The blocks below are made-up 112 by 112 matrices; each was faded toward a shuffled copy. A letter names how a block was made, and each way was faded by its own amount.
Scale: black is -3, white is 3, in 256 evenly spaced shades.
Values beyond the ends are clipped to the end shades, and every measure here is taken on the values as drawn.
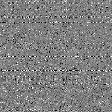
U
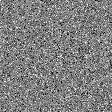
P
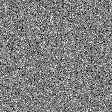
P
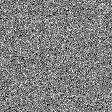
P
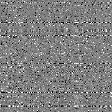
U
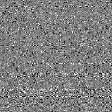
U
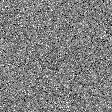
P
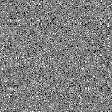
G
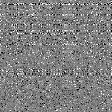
U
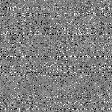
U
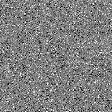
G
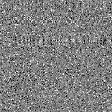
G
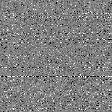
U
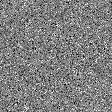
P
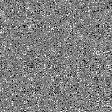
G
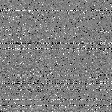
U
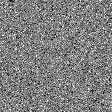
P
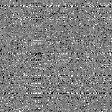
U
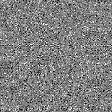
G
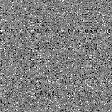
G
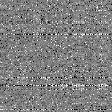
U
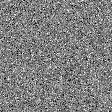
P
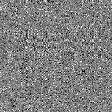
G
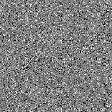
G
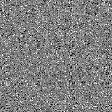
G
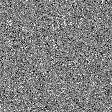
P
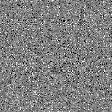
G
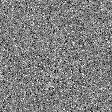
P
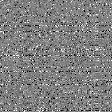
U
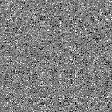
G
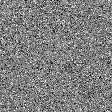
P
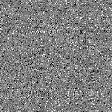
G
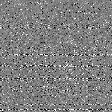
U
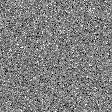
P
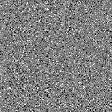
G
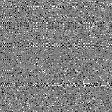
U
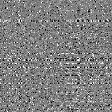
U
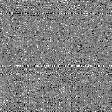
U
